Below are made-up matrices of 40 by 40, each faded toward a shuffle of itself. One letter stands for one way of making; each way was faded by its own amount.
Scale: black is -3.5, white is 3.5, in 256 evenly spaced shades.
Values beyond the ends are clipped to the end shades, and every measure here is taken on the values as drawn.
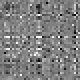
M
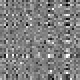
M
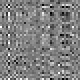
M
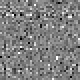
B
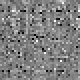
B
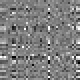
M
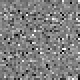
B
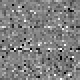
B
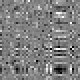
M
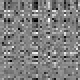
M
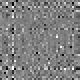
M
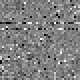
B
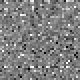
B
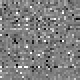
B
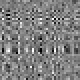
M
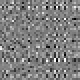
M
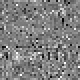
B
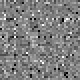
B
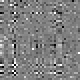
M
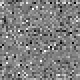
B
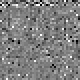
B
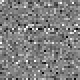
B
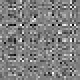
M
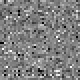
B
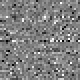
B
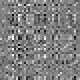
M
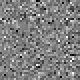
B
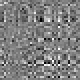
M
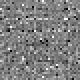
B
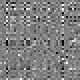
M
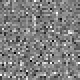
B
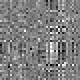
M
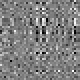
M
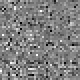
B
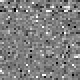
B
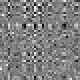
M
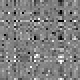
M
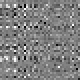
M
